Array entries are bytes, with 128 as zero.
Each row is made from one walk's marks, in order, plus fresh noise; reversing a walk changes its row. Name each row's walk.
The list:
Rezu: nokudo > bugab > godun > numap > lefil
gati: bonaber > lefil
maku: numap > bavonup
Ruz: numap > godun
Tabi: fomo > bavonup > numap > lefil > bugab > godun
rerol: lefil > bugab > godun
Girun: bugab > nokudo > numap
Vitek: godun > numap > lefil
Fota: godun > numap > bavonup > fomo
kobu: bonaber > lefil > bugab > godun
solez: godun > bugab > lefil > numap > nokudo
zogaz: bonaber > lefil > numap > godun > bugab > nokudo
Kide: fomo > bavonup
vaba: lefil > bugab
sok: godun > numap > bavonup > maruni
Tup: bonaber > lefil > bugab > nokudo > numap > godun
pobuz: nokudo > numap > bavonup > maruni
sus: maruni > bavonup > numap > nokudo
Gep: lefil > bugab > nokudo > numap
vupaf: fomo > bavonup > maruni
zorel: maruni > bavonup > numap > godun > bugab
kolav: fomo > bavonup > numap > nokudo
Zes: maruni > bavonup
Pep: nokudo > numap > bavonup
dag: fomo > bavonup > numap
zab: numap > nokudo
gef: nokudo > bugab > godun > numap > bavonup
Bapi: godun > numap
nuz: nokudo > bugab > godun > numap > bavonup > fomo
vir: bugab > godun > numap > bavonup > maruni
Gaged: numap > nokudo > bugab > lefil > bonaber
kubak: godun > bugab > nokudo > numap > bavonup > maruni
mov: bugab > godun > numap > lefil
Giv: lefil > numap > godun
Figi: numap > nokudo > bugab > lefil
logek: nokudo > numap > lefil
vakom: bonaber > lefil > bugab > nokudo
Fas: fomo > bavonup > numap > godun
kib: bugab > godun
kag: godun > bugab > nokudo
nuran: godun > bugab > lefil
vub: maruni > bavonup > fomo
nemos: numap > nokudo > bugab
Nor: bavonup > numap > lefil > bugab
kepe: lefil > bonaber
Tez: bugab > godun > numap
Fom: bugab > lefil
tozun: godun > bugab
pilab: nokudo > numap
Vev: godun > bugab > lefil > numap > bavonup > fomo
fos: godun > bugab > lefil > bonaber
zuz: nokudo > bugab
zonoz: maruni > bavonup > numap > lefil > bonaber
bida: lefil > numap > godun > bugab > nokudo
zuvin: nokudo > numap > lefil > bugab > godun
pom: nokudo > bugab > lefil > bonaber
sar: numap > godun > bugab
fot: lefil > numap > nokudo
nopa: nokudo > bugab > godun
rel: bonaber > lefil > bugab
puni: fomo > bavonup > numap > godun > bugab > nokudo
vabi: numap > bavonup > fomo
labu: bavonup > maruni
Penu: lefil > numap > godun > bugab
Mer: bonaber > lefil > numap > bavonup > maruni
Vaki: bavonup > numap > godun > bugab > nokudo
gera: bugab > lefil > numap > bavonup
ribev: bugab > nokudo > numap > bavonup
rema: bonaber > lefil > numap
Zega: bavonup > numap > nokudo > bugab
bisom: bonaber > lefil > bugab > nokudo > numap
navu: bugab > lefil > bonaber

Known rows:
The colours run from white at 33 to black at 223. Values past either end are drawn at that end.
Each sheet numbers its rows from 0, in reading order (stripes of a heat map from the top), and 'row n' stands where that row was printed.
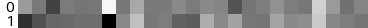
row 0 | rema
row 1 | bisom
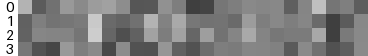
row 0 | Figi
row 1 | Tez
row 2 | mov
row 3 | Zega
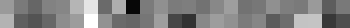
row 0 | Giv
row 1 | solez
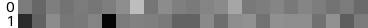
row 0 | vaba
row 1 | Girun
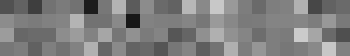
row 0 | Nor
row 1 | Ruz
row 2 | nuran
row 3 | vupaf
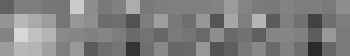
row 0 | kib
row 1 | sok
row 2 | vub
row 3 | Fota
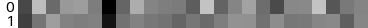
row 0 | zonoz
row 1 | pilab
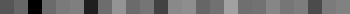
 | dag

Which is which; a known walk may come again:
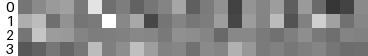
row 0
gef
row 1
Mer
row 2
Zes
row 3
rerol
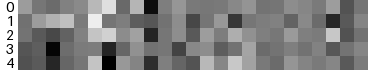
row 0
Giv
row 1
nuz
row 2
bida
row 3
dag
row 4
Vaki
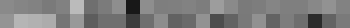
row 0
Ruz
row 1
Fota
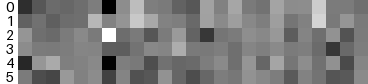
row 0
bisom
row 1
kobu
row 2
fot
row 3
Bapi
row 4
ribev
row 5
Zega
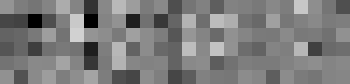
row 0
navu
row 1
puni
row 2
nopa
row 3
Nor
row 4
kepe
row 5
nemos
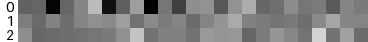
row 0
Fas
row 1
tozun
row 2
rel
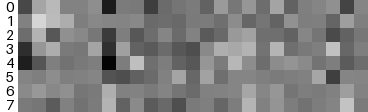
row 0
Pep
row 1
vub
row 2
sus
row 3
kubak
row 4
Gep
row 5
Vitek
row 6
labu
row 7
vupaf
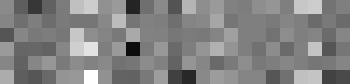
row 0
zogaz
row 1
vaba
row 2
kib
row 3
Penu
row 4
zuz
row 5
solez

